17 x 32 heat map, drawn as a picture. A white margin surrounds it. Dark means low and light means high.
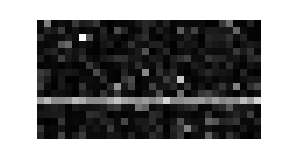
Row 12 stands out from the rest. Most values sit low, with a long tail of high ones. Overall the values sit about 10% of the way up the scale.
